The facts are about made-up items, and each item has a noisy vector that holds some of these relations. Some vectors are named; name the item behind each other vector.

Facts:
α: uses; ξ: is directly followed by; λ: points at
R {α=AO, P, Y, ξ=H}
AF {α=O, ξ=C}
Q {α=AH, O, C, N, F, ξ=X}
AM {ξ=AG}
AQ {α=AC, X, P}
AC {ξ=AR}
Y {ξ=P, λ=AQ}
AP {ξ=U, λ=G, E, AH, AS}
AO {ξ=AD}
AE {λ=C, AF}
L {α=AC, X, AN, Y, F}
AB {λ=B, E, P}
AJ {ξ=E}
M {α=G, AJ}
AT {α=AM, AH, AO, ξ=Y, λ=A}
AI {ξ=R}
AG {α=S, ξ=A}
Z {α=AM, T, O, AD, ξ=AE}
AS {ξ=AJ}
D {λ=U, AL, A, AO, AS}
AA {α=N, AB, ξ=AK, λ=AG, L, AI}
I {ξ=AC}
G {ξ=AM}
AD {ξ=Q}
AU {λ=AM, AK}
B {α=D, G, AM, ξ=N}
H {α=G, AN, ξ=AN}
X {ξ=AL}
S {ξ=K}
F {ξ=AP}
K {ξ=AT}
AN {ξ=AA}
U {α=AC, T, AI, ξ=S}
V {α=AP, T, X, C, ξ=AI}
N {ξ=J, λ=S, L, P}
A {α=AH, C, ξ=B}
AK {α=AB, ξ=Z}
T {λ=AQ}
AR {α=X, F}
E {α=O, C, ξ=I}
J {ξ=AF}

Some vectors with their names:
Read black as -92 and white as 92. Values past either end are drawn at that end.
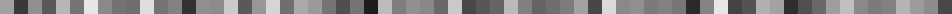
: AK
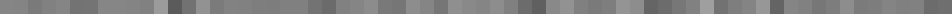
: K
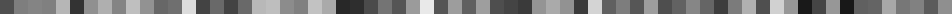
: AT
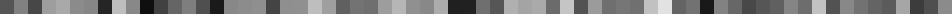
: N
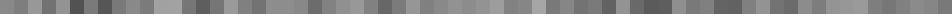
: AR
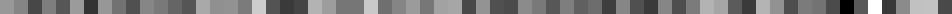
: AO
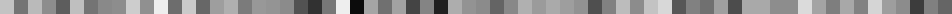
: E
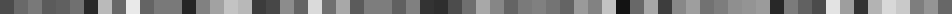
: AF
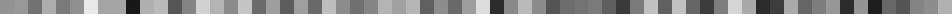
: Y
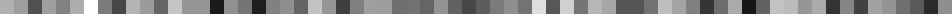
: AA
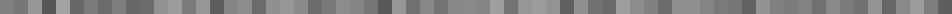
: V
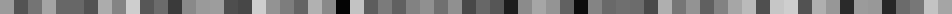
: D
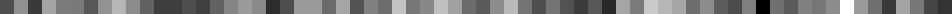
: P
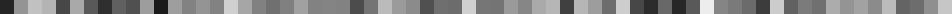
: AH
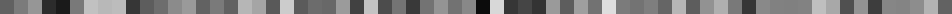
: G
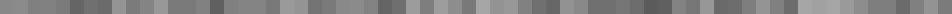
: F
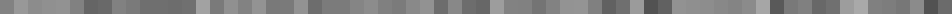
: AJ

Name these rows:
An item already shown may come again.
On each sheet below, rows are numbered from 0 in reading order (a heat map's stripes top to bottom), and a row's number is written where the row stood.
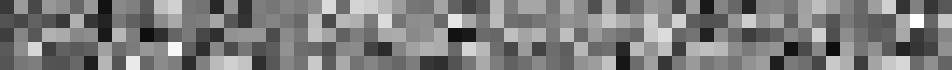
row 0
L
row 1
B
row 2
N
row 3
C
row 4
AF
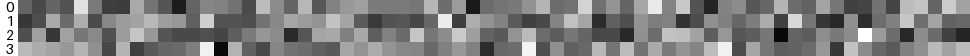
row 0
S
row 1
A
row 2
P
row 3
AM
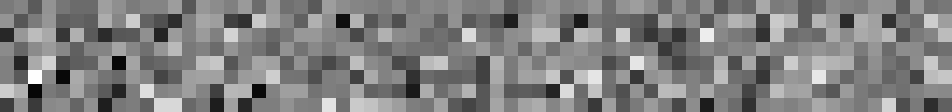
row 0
R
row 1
D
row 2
AH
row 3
Q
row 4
AS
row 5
AP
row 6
AI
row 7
L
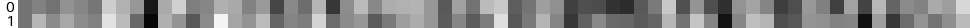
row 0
AQ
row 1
T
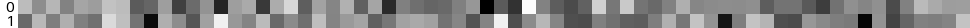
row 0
AU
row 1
T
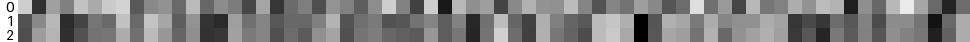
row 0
AG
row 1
AE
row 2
AE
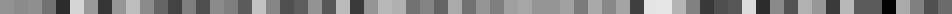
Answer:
AB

